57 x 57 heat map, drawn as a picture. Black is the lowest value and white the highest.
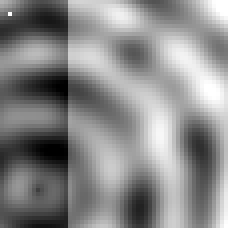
Rings: centred on the bottom left. Seam: vertical, 30% of the way across, the right part higher. Lone odd cells: 1, higher than its neighbours.
